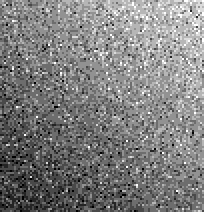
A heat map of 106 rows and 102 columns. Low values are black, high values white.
The grain is fine, like static. The top right is the ninth with the highest average. The bottom left is the ninth with the lowest average. There are no regular stripes. There is an overall slope up to the top right.
